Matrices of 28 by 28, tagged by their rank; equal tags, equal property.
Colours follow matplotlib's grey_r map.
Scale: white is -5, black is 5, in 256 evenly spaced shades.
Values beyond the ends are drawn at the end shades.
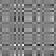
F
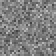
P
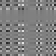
F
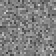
P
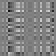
F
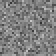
P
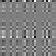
F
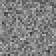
P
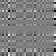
F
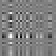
F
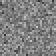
P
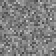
P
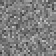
P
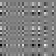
F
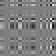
F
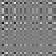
F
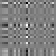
F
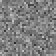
P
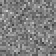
P
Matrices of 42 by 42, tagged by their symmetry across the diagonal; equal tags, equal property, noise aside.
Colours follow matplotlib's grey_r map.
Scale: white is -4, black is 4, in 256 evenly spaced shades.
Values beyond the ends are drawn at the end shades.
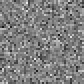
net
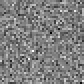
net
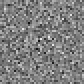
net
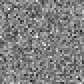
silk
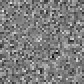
silk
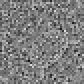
silk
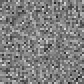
silk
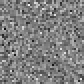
net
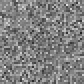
silk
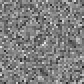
silk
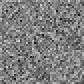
silk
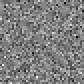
net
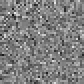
net
